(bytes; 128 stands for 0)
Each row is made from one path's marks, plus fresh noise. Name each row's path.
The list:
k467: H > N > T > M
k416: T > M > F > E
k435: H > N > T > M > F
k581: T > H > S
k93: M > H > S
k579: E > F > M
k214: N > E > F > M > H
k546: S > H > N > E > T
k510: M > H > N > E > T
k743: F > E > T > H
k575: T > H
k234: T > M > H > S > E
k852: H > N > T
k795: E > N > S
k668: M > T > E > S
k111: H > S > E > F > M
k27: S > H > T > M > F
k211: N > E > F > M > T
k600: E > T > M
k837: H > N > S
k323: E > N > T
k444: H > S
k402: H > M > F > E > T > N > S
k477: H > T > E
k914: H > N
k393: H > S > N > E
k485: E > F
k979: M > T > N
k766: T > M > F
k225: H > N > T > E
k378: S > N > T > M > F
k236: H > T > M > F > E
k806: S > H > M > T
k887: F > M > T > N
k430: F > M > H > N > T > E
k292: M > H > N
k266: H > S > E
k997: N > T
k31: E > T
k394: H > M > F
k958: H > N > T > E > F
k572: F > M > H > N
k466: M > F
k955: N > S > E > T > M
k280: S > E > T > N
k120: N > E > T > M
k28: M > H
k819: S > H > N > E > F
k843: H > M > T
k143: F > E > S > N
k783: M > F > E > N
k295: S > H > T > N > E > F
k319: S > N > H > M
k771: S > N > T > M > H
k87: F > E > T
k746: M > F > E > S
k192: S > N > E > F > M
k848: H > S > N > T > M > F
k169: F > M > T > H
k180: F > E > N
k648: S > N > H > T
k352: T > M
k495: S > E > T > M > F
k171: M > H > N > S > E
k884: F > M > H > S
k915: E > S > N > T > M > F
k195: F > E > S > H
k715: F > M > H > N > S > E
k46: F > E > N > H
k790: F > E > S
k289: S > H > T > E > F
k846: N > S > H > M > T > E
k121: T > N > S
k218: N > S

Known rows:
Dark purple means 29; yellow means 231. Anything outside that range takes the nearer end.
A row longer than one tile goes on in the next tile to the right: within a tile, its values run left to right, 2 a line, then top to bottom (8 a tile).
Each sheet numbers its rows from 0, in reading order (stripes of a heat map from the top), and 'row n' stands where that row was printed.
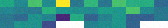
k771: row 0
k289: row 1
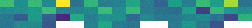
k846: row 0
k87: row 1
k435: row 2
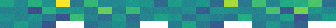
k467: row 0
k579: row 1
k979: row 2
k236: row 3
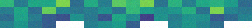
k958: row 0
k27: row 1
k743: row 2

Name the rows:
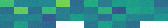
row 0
k211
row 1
k766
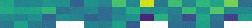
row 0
k31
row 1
k837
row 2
k111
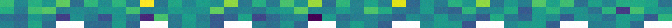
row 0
k266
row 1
k171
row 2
k225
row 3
k819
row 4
k280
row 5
k852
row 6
k581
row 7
k394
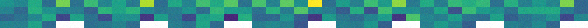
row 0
k218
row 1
k192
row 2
k884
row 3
k402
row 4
k572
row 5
k169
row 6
k143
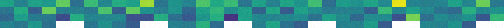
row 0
k46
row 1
k430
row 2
k444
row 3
k887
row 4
k292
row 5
k914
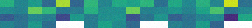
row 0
k795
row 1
k477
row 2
k393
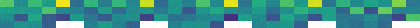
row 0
k234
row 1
k378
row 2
k648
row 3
k806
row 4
k214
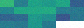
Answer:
k790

